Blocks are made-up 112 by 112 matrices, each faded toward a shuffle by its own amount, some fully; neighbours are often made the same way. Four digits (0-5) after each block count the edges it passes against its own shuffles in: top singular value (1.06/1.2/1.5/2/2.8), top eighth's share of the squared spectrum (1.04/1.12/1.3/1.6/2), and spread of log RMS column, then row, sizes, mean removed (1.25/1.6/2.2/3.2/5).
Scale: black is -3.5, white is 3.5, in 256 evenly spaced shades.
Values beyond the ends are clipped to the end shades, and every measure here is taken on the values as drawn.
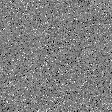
0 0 0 0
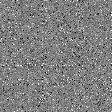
1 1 1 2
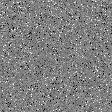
0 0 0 0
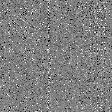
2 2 2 1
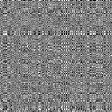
5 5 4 4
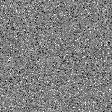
3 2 0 0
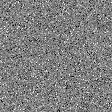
2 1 0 0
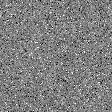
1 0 0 0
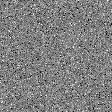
2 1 0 0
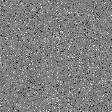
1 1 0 0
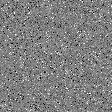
0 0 0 0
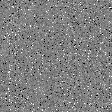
1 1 1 0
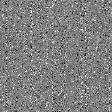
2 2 2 0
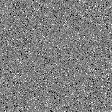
3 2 1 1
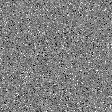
3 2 0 0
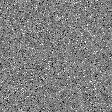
1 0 0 0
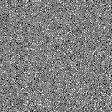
4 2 1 1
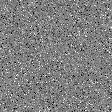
1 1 0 0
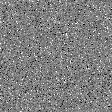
2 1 0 0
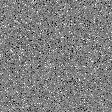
0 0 0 0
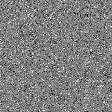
3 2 1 0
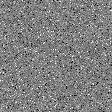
0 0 0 0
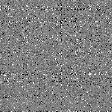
2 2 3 3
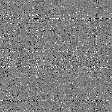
2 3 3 3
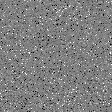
1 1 0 0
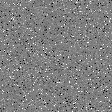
1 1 0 0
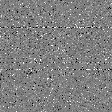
3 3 0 2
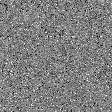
0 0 0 1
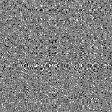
4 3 2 2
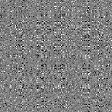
5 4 3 3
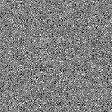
4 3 2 2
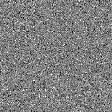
3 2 1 1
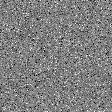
1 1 0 0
